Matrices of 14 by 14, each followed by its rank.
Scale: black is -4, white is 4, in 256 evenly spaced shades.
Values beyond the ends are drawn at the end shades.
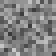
full rank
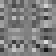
two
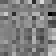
two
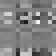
two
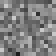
full rank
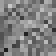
full rank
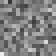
full rank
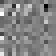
two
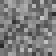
full rank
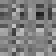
two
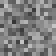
full rank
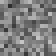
full rank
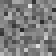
full rank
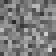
full rank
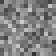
full rank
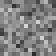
full rank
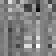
two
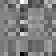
two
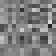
two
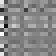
two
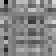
two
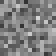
full rank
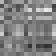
two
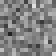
full rank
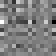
two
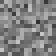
full rank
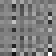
two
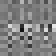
two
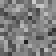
full rank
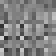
two
